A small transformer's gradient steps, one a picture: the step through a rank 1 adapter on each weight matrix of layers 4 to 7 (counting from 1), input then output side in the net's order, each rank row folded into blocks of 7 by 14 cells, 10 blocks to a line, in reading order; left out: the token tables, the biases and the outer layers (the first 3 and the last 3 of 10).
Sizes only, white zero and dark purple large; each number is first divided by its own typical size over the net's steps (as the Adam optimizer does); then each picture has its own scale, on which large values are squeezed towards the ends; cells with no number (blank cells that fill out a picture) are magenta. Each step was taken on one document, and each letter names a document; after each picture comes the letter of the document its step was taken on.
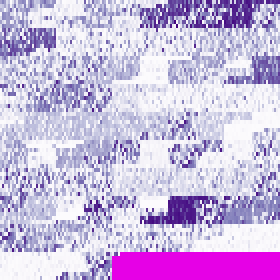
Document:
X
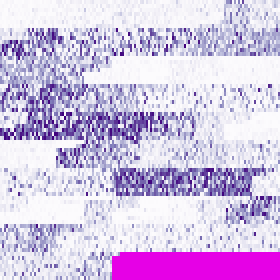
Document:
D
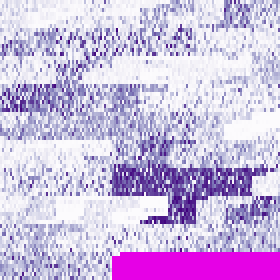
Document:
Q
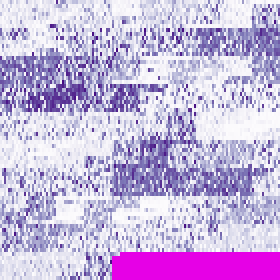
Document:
Q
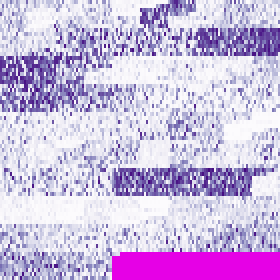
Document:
Q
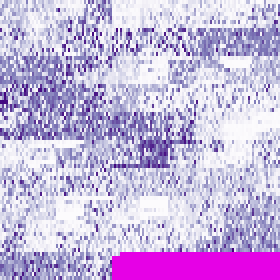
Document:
Q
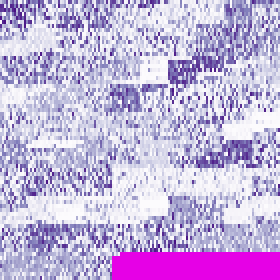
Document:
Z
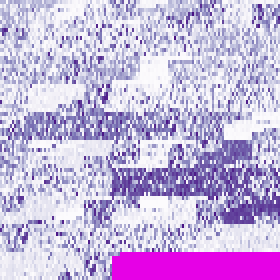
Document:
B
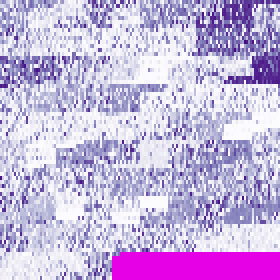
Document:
X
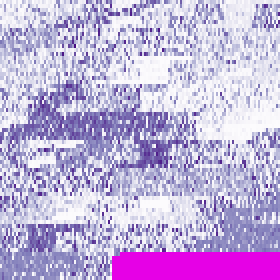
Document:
Z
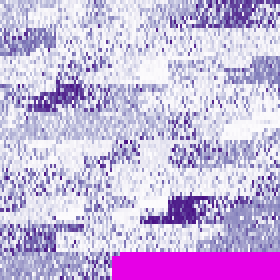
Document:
X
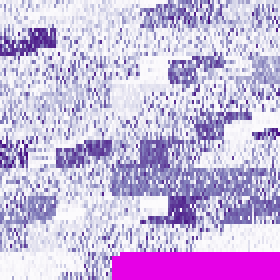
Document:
B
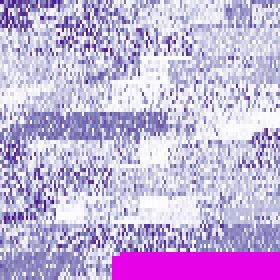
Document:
Z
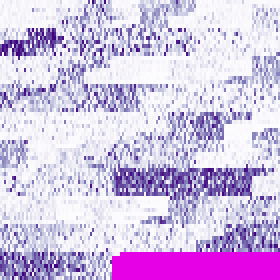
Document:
D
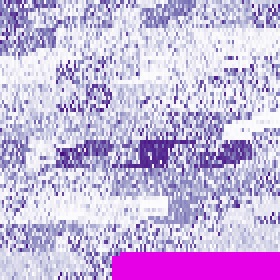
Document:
B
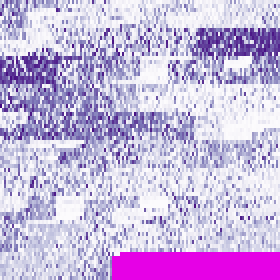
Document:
Q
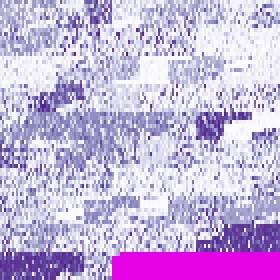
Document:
Z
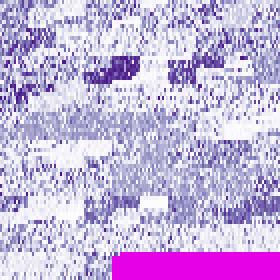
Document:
B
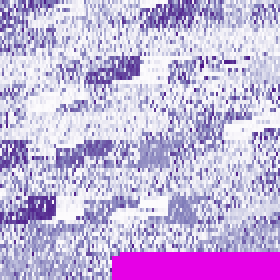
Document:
B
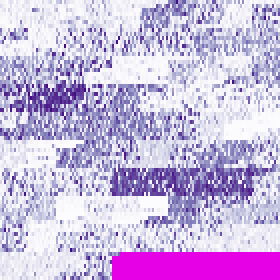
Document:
Q
